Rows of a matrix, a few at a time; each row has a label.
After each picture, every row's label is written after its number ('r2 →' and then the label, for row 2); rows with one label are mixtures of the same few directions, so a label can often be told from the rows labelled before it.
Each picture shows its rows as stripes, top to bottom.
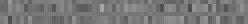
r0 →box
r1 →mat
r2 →mat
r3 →box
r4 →box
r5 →box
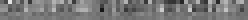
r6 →box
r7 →mat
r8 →mat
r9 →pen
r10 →mat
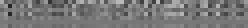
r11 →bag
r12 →box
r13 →bag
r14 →box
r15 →pen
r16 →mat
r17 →box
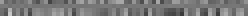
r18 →bag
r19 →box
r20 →box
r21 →box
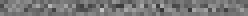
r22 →pen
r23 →bag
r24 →mat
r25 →bag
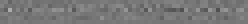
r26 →box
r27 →bag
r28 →box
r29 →pen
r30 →mat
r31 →box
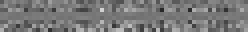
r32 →bag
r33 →pen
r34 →mat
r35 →pen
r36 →mat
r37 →mat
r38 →pen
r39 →bag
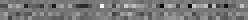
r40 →pen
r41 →mat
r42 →pen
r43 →pen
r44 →box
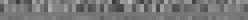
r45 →pen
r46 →bag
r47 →bag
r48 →bag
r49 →mat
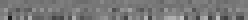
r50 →mat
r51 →box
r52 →pen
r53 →box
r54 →box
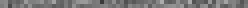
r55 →mat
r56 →box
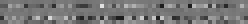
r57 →mat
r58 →mat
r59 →box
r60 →bag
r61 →bag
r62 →mat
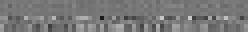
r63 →bag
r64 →box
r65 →bag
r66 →box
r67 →mat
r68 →pen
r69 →bag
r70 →bag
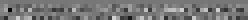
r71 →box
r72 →pen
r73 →box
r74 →mat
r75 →pen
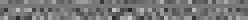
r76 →mat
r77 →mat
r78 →pen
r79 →bag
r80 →pen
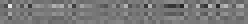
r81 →box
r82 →box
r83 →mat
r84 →box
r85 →box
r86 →bag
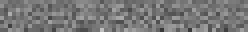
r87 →mat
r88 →bag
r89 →pen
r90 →box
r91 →bag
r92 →bag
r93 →box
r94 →mat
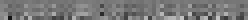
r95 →bag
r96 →mat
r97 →bag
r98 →mat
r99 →box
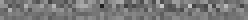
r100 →bag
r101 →mat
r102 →box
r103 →mat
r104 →bag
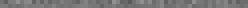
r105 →pen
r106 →mat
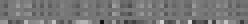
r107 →pen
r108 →pen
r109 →mat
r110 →pen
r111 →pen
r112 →mat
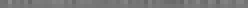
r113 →box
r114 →box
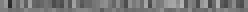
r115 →box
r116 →box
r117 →mat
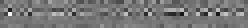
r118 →bag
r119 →box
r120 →box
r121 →box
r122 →bag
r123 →pen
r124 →mat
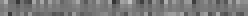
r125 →pen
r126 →pen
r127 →pen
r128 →box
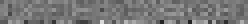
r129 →bag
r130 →box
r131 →mat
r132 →box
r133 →pen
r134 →mat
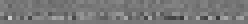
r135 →bag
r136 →box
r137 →mat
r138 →bag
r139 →box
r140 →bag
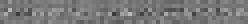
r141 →box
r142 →bag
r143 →box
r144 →pen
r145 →mat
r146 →bag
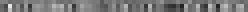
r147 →mat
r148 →box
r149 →box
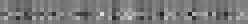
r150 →pen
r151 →pen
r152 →pen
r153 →mat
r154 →pen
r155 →pen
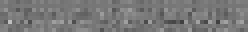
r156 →pen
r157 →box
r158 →pen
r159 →mat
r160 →mat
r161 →box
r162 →pen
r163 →mat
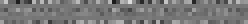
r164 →pen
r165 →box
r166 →pen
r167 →mat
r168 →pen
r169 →bag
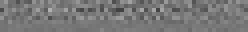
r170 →pen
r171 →mat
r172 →bag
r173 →pen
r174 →bag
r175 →box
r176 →pen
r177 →mat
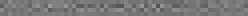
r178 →box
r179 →bag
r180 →bag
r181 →box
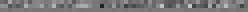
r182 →box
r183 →mat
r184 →box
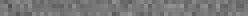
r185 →pen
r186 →box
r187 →box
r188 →pen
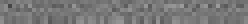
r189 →pen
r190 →box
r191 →pen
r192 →pen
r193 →bag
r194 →bag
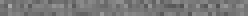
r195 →bag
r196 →box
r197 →box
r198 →mat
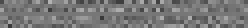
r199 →bag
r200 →mat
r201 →bag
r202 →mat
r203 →mat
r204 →box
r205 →box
